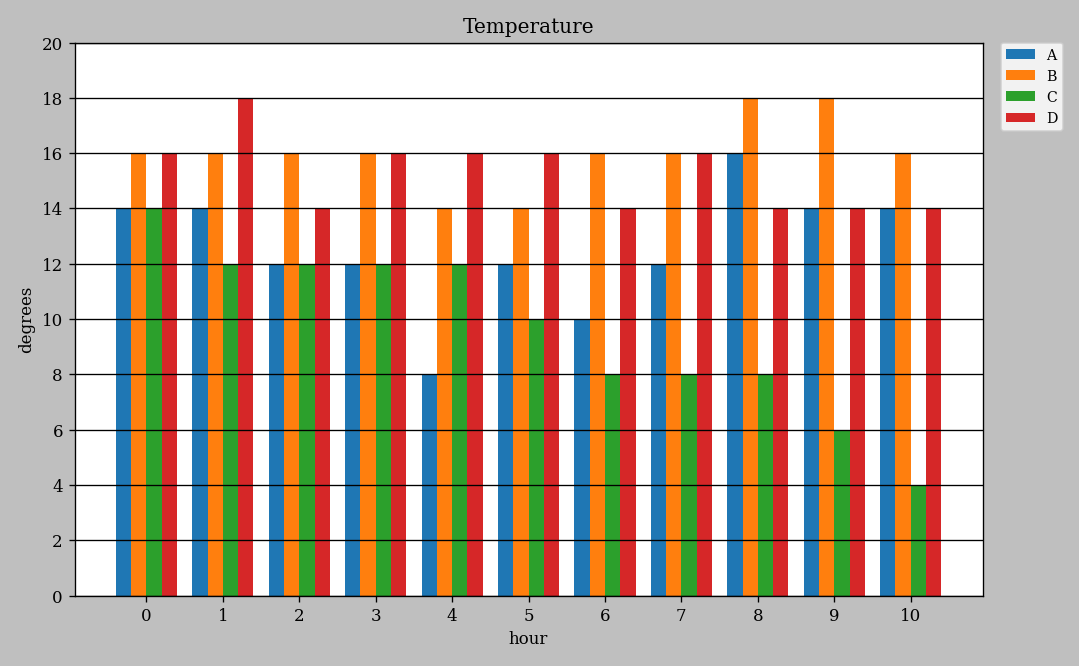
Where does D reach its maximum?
1
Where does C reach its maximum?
0
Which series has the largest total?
B
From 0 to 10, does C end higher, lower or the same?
lower
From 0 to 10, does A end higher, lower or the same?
the same
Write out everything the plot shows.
Title: Temperature
x-axis: hour, ticks 0 1 2 3 4 5 6 7 8 9 10
y-axis: degrees, ticks 0 2 4 6 8 10 12 14 16 18 20
Legend: A, B, C, D
Values:
A: 14 14 12 12 8 12 10 12 16 14 14
B: 16 16 16 16 14 14 16 16 18 18 16
C: 14 12 12 12 12 10 8 8 8 6 4
D: 16 18 14 16 16 16 14 16 14 14 14
